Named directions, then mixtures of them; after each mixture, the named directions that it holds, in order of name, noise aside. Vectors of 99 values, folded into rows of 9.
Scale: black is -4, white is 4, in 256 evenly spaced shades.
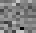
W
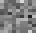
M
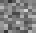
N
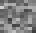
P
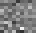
W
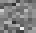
P, W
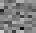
M, W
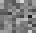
M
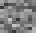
P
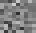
N, W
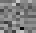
W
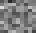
N, P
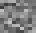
P, W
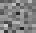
N, W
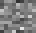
M, W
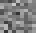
N, W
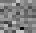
W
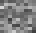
P
